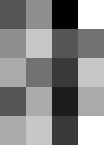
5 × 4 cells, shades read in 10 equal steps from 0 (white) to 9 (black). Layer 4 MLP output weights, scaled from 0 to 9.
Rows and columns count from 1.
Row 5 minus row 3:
0 -3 0 -2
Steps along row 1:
down up down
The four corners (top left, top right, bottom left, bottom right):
6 0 3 0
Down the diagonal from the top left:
6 2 7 3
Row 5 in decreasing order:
7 3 2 0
